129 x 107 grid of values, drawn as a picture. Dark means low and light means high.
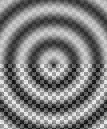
No single row or column stands out from its neighbours. The top part is calmer, up to a seam about 50% of the way down. Concentric rings centre on the centre. There is no overall slope.
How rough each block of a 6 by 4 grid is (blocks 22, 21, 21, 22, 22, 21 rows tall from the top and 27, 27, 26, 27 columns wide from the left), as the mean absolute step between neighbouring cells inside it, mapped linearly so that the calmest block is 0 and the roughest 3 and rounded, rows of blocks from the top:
0 0 0 0 | 0 0 0 0 | 0 0 0 0 | 3 3 3 3 | 3 3 3 3 | 3 3 3 3
